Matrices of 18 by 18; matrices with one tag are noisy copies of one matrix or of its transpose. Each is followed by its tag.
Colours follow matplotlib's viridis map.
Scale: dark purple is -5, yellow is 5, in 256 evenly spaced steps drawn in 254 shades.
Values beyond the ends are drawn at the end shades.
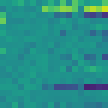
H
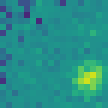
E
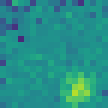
E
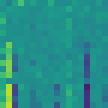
H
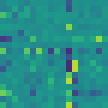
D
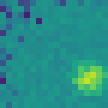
E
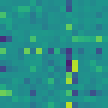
D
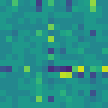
D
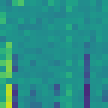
H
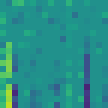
H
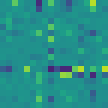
D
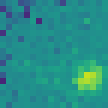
E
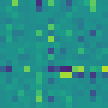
D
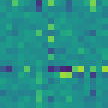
D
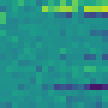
H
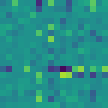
D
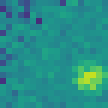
E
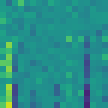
H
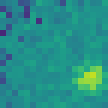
E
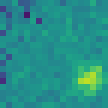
E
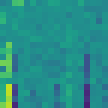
H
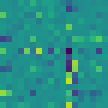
D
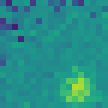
E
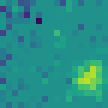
E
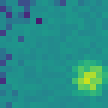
E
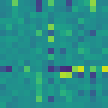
D
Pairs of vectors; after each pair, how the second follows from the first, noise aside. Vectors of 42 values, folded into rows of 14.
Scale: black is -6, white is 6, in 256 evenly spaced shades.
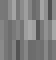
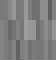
shrunk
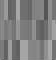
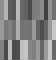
scaled up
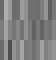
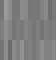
shrunk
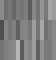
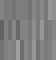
shrunk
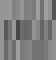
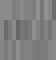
shrunk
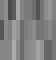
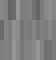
shrunk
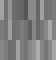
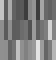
scaled up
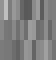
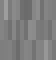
shrunk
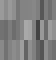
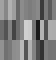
scaled up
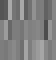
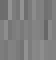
shrunk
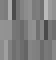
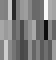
scaled up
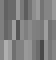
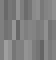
shrunk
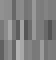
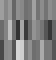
scaled up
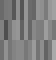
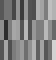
scaled up
